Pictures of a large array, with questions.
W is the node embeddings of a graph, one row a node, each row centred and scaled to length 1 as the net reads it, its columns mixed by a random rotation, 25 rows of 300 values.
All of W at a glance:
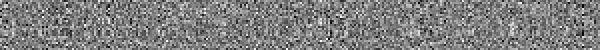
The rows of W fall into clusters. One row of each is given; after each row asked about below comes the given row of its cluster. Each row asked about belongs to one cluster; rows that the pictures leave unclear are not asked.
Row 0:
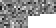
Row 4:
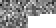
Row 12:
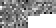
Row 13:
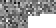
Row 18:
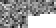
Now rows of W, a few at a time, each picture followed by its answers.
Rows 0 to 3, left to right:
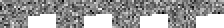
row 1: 4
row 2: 12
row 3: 12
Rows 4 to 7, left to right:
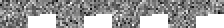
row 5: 18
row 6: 4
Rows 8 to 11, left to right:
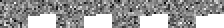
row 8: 18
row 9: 0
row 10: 4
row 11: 0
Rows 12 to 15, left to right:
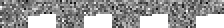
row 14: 0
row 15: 12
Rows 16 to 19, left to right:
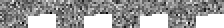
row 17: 12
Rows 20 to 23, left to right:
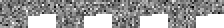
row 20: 0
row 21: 13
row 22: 4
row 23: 12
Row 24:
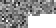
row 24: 13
